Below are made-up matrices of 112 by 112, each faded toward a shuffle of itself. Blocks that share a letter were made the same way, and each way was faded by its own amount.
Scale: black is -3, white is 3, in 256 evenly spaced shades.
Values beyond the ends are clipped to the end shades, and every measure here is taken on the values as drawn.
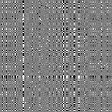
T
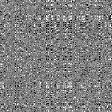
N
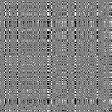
T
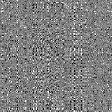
N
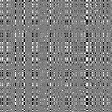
T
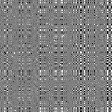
T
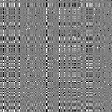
T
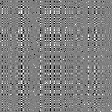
T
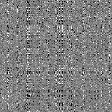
N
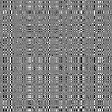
T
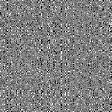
N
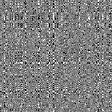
N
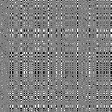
T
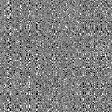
N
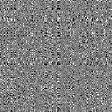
N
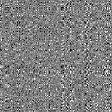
N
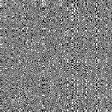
N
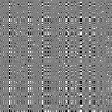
T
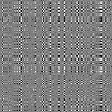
T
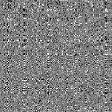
N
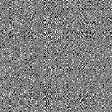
N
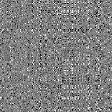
N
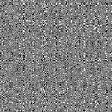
N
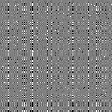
T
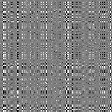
T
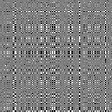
T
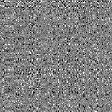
N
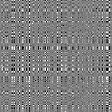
T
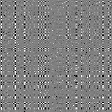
T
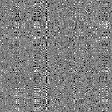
N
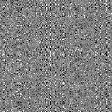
N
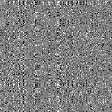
N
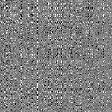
N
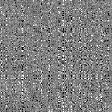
N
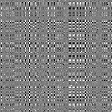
T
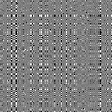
T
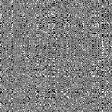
N
